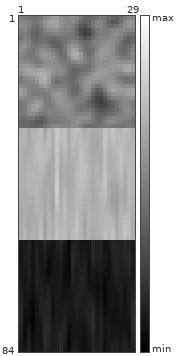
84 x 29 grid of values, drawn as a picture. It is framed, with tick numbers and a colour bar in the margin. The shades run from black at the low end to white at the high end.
It is made of 3 by 1 panels. Panel 1,1: middling, blotchy. Panel 2,1: high, streaked downward, faint in contrast. Panel 3,1: very low, streaked downward, faint in contrast.
